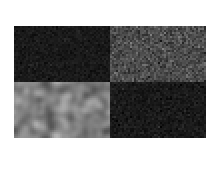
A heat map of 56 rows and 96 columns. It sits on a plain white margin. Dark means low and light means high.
It is made of 2 by 2 panels. Panel 1,1: very low, fine-grained, faint in contrast. Panel 1,2: low, fine-grained. Panel 2,1: middling, blotchy. Panel 2,2: very low, fine-grained, faint in contrast.
